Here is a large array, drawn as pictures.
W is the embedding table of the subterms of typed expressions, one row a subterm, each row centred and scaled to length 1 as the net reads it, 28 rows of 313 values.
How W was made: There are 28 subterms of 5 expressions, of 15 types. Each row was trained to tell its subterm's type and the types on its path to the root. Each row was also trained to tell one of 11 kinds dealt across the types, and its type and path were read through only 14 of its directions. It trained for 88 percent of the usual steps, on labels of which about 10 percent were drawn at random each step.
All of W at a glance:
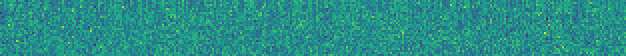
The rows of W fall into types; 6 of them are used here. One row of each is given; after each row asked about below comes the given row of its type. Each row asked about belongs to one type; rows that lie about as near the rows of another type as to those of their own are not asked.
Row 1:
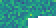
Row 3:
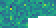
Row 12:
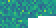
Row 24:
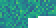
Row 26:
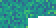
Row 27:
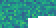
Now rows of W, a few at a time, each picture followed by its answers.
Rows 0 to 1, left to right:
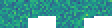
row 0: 3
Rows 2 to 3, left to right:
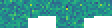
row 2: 3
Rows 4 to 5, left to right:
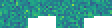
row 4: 27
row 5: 27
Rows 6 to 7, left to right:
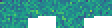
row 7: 26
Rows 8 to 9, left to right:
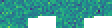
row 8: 26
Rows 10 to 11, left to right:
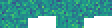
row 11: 3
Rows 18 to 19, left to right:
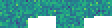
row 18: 12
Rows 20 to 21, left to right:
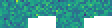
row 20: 27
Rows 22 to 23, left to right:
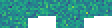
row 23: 1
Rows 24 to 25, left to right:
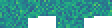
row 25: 24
